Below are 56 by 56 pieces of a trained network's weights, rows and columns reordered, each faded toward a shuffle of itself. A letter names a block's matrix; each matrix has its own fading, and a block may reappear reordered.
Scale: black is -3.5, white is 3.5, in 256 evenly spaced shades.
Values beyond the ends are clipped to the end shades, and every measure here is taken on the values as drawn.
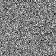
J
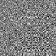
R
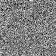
J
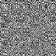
R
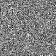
J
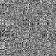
R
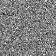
J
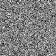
J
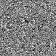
J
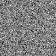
J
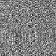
R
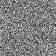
J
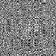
R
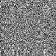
R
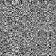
R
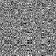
R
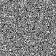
J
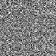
R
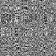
R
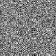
R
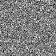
J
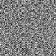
R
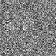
R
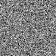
J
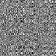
R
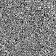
J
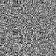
R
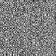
R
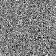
J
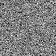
J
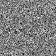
J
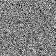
J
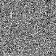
J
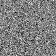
J
